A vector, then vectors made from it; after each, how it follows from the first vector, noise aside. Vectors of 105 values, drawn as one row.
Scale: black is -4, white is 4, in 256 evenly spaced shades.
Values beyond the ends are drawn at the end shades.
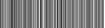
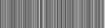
shrunk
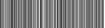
copied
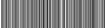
reversed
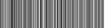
copied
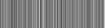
shrunk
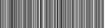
copied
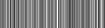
wrapped around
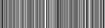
wrapped around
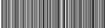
reversed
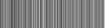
shrunk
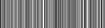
wrapped around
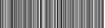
copied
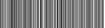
copied
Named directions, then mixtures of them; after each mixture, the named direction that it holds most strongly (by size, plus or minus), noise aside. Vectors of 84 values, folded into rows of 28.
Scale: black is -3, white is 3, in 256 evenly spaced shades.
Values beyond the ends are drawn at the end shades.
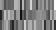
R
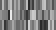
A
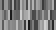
A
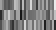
R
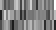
R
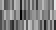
R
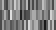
A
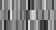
A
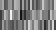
R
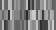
A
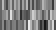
A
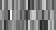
A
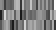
R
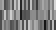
R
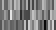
A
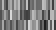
A
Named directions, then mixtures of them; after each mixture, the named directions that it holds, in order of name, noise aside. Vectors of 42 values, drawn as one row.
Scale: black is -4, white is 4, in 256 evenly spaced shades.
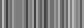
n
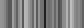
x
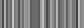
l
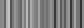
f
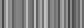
n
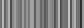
f, n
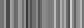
f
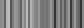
f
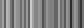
f, l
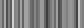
l, x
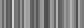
l, x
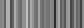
f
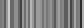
f, x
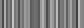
l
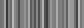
l, n
